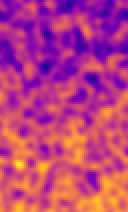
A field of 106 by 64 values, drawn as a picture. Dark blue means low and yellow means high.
No lone cell stands out from its neighbours. The histogram is bell-shaped. There are no regular stripes. The field is mottled with small blotches. There is an overall slope up to the bottom.
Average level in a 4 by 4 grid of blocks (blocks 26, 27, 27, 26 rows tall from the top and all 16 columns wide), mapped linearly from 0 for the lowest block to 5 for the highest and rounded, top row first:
1110 | 2112 | 4344 | 4445
